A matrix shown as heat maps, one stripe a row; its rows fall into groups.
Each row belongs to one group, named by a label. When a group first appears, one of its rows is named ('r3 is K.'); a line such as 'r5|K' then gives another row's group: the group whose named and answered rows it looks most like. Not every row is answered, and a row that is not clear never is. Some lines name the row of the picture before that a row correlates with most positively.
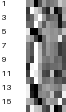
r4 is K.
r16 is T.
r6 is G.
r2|T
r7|K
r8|K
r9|K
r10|T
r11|T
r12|K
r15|G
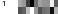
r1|G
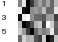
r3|T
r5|G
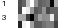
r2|T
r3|G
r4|T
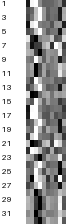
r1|T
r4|T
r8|G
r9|K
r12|K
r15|K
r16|T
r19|K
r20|T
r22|T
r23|G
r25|K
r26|K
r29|G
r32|G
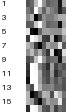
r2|K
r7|G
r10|T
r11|T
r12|T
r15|G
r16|T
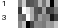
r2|T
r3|K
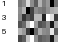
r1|K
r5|G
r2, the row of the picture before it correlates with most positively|4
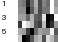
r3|T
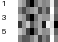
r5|G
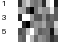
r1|T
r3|T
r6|K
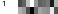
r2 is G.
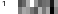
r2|K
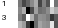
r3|K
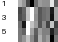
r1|G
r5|K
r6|K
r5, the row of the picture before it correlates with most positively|3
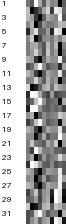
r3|G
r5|T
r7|K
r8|K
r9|G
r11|G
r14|T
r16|T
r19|G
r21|K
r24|T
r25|G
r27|G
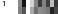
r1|K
